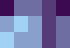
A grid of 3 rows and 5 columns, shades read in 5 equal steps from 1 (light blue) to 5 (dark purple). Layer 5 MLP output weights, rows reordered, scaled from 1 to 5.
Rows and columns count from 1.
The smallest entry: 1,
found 2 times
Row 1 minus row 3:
4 1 1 0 2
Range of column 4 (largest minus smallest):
0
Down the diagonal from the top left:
5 1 2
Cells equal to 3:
4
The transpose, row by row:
5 2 1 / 3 1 2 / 3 2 2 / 4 4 4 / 5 3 3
